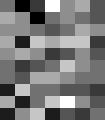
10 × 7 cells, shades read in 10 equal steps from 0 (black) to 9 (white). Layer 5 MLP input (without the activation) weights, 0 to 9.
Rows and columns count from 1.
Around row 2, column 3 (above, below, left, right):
2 4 5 4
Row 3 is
5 5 4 3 4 6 5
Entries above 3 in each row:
4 5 6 5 4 5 6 3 5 3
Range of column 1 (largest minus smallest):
5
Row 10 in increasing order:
1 1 2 3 4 5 7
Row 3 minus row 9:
-1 4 0 -4 -5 1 2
